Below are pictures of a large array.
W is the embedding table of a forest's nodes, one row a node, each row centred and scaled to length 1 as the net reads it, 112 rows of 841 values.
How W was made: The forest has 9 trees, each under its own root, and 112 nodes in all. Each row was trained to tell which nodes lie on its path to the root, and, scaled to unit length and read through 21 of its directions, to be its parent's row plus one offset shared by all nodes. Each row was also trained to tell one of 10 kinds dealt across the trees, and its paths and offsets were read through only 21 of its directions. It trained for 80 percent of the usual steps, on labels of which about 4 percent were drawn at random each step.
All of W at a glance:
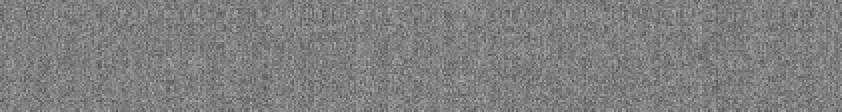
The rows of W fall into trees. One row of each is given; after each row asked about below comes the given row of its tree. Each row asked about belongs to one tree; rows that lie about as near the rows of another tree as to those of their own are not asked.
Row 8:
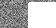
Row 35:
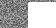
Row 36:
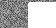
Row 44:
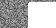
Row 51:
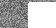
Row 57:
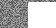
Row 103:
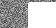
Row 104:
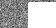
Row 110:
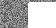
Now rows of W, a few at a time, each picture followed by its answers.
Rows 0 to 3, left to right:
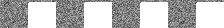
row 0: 36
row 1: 104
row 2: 35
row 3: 36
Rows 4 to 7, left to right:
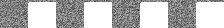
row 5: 103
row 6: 35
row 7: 104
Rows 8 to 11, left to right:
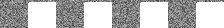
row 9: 8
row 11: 103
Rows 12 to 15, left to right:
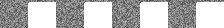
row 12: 57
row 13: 36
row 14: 57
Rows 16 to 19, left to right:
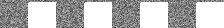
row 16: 57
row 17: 103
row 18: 103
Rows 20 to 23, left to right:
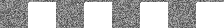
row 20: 44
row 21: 44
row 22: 44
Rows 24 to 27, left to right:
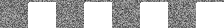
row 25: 35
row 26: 8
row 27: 8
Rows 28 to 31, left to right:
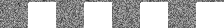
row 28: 104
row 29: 104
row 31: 57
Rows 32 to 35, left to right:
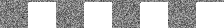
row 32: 8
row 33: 110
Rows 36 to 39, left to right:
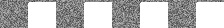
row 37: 36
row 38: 35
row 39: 44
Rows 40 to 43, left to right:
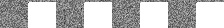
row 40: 51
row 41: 104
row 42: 103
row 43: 36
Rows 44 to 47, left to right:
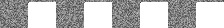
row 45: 35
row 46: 104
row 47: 57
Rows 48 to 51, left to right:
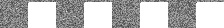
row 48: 57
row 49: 35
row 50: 44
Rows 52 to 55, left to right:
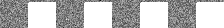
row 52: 57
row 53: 104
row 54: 44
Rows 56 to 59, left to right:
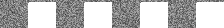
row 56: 8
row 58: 36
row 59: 103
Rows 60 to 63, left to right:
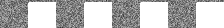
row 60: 57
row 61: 103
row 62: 57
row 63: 103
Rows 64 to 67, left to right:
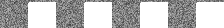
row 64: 35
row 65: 35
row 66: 103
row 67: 103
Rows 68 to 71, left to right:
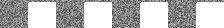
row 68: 57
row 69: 36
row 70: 36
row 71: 8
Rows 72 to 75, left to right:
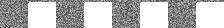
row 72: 110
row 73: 8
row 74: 103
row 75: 36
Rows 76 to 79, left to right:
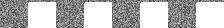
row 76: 104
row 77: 104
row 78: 103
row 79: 35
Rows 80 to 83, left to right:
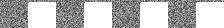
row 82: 36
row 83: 8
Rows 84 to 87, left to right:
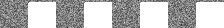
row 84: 44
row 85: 36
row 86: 103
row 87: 35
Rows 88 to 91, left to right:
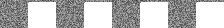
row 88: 104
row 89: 35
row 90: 104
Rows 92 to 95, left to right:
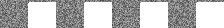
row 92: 110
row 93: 104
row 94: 57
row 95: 57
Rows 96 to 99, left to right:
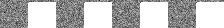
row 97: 36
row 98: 8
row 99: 36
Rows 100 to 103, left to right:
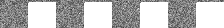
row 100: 103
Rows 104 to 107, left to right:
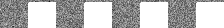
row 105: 35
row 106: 57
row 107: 104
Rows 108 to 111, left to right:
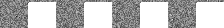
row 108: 36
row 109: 44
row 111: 44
